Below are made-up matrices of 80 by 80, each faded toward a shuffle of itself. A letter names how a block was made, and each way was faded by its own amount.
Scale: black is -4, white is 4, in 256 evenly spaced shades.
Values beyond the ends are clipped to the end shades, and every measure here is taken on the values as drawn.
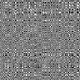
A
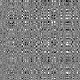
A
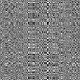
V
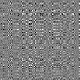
A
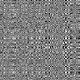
V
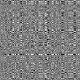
V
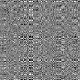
V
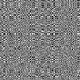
V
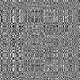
V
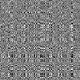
V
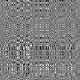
A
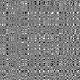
A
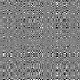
A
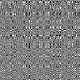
A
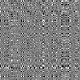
A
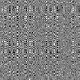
V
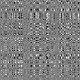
A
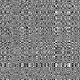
V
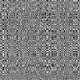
V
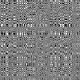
A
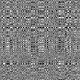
V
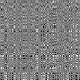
A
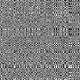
V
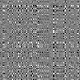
A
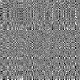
V
